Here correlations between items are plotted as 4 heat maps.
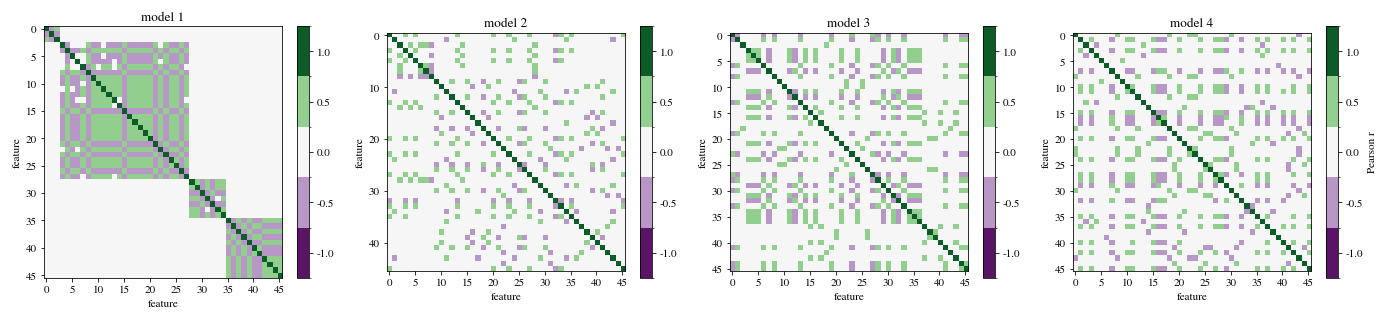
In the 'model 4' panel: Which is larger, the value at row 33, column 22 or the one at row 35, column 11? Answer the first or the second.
the second
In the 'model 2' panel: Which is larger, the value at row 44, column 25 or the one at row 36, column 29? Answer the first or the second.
the second
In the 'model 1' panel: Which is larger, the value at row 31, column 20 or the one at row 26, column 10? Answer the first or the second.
the first
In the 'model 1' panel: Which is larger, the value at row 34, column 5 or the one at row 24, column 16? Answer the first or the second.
the second
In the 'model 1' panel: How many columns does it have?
46
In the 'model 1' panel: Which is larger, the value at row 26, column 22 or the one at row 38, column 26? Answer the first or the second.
the second
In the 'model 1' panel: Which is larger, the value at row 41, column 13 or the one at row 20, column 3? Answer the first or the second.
the first
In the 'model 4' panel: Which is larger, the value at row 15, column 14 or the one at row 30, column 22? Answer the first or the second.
the second
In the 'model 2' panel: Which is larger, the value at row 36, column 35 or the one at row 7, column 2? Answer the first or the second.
the second
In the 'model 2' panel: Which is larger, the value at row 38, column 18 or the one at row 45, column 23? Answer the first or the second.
the second
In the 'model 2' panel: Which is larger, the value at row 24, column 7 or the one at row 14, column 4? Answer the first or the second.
the second
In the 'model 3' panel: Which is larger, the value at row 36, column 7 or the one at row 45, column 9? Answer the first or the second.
the second
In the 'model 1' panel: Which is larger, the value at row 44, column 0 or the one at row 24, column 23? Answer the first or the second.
the first
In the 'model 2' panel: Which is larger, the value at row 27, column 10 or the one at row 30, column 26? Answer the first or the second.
the second
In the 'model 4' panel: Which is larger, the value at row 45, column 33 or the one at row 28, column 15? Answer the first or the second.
the second
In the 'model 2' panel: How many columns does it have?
46
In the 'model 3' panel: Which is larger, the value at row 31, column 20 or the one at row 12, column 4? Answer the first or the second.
the first
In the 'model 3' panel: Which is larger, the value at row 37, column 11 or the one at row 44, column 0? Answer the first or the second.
the first
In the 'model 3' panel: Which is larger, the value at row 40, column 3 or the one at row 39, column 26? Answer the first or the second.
the second
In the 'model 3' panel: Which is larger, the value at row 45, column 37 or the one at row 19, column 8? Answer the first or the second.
the second
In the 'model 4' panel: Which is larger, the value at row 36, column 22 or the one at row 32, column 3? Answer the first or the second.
the first
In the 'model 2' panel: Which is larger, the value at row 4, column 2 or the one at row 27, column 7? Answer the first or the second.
the first
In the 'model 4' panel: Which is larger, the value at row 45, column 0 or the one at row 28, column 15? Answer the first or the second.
the second
